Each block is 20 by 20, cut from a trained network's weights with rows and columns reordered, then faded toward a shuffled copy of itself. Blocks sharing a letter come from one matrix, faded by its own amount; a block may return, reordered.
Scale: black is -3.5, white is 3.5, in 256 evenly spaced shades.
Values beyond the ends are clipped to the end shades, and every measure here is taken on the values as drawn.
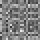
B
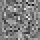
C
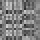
B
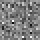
C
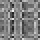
B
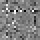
C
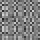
B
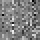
C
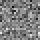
C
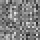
B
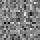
B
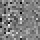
C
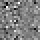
C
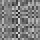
B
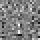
C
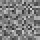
B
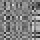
B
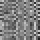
B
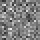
B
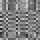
B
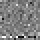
C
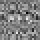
B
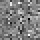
C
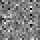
C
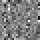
C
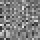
B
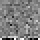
C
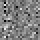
C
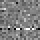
C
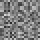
B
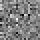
B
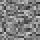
B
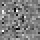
C
